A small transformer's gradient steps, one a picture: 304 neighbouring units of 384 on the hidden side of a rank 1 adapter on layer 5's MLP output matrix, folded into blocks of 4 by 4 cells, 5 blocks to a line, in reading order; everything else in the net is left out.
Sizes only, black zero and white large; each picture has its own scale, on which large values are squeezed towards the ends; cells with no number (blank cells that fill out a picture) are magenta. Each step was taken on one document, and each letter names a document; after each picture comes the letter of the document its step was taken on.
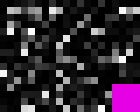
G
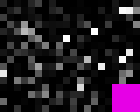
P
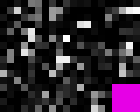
G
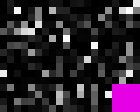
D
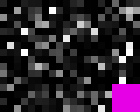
P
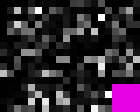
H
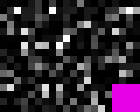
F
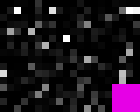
P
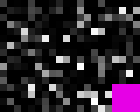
H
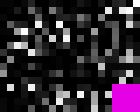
D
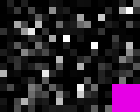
D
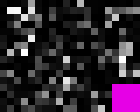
G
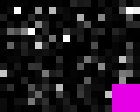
D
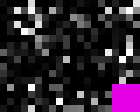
H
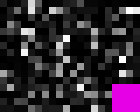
F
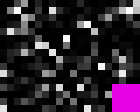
P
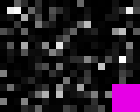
F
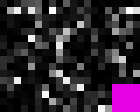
G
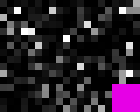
P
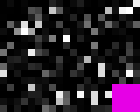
D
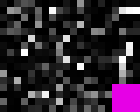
F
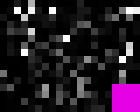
F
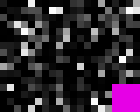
H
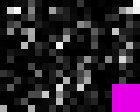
F
